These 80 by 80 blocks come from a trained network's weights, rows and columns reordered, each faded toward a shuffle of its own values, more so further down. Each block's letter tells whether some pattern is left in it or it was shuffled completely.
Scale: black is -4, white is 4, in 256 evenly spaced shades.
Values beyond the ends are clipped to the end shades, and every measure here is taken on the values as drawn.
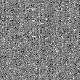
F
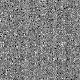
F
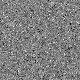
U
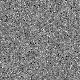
U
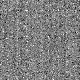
F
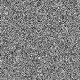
F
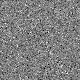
U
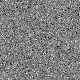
U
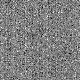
F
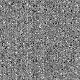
F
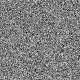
U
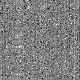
F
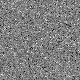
U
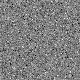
U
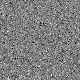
U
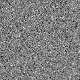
F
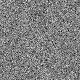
U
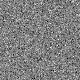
U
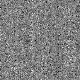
F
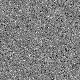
U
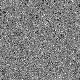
U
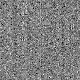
F
